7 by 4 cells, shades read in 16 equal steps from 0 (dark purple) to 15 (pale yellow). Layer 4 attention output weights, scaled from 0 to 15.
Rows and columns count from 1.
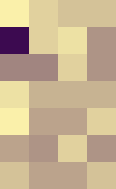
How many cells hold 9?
4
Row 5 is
15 10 10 13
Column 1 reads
15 0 8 14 15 10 12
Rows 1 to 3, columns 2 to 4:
13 12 12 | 13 14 9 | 8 13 9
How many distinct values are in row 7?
2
